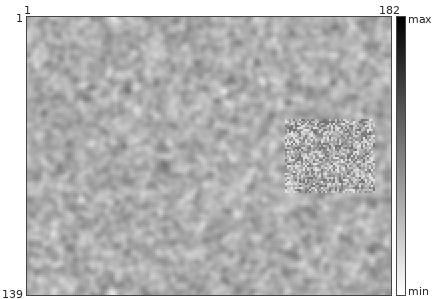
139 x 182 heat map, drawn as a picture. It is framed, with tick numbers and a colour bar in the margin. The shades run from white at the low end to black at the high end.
In the middle right lies a patch that is rougher than the rest. No regular stripes run through it. There is no overall slope. The middle right is the roughest part.
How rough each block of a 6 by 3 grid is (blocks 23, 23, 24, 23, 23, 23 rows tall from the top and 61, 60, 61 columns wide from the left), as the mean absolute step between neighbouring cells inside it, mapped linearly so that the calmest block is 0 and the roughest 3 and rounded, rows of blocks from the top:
000 | 000 | 003 | 003 | 000 | 000
